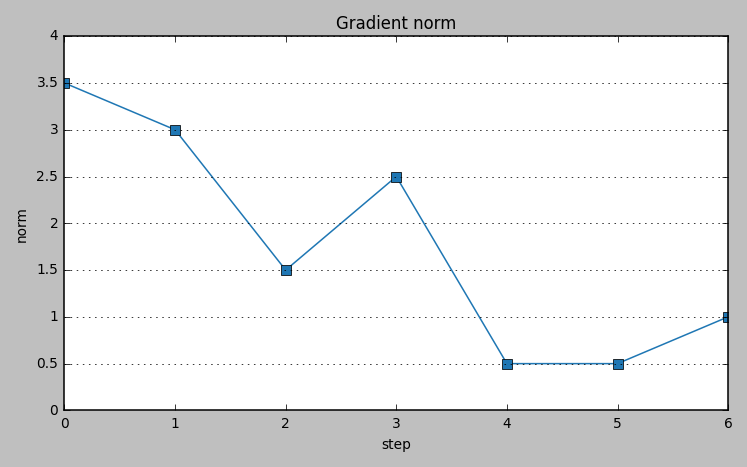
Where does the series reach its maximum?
0
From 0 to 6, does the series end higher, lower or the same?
lower
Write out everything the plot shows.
Title: Gradient norm
x-axis: step, ticks 0 1 2 3 4 5 6
y-axis: norm, ticks 0 0.5 1 1.5 2 2.5 3 3.5 4
Values:
3.5 3 1.5 2.5 0.5 0.5 1
